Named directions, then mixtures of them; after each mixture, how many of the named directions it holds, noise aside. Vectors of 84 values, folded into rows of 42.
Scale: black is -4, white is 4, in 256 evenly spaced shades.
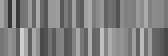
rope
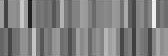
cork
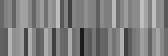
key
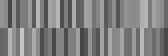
two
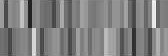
one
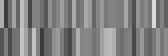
two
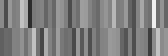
two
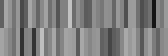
three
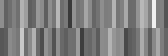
three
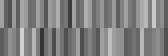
three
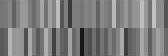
one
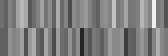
two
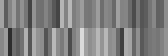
two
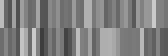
two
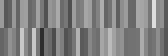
three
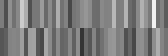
two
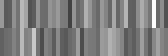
three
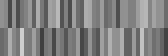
two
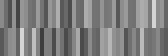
three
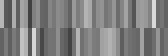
two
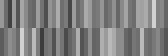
three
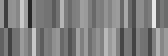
one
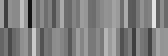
one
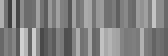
two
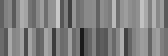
one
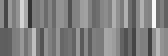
two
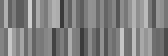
three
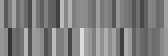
two
